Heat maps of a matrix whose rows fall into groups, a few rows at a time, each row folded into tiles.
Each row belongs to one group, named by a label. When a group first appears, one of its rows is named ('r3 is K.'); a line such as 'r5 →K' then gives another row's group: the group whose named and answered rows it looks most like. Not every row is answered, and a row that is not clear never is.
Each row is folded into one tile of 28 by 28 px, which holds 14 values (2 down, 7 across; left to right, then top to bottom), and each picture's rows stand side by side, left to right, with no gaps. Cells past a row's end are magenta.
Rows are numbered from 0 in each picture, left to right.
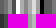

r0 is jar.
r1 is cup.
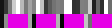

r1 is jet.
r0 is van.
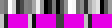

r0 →jet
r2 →van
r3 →jet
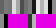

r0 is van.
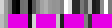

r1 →van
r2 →jet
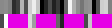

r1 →cup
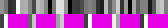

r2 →cup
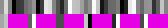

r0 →cup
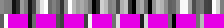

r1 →van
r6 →van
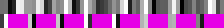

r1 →jet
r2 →jet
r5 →cup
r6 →cup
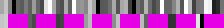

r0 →cup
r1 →jar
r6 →jar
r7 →jet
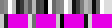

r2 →jet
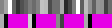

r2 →jar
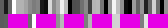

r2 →cup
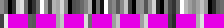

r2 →cup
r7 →cup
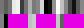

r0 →van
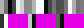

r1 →jet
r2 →van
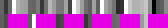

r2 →jar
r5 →cup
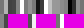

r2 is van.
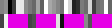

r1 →jar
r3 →jar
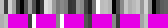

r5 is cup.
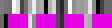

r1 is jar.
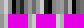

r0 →cup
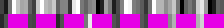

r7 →cup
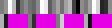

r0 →jet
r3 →jet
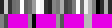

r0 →jar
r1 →jet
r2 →jar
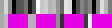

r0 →cup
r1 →van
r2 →jet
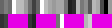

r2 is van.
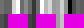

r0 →van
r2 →cup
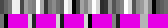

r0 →van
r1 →jet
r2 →jet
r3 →jet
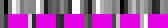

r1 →jet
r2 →jar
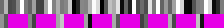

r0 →jar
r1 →jar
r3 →jet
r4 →jar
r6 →jet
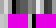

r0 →cup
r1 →jet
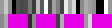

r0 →cup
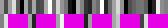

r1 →jar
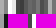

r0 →jet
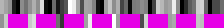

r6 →cup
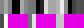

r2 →cup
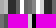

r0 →jar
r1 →jet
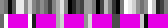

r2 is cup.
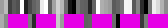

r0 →jar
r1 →van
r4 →van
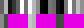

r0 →jar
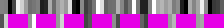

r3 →van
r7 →cup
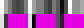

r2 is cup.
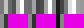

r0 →jar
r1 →jar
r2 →van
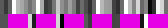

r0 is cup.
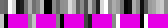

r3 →jar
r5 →van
